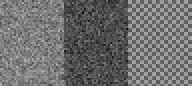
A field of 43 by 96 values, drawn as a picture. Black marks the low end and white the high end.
It is made of 1 by 3 panels. Panel 1,1: middling, fine-grained. Panel 1,2: low, fine-grained. Panel 1,3: middling, checkered, strong in contrast.
